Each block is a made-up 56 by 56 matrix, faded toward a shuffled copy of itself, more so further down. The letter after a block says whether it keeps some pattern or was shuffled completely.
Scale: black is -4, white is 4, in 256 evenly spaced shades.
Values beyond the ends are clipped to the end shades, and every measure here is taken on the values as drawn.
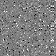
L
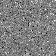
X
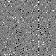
L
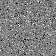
X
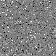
X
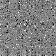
L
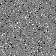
X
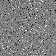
X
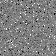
X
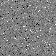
X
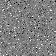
X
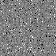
L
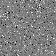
X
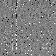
L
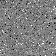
X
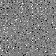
L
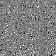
L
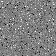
X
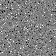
X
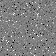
X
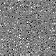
L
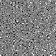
L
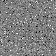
X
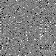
L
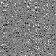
L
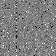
L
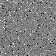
X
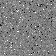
X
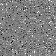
L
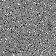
X
